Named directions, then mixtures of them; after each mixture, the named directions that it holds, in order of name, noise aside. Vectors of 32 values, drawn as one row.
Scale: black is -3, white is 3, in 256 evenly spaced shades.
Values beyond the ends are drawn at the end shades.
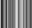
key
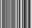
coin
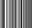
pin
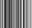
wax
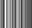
pin, wax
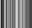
key, wax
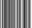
coin, wax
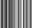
key, wax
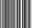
coin, pin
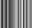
key, wax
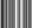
coin, key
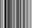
pin, wax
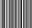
pin, wax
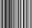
key, wax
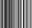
key, wax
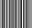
pin, wax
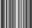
key, pin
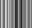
key, pin
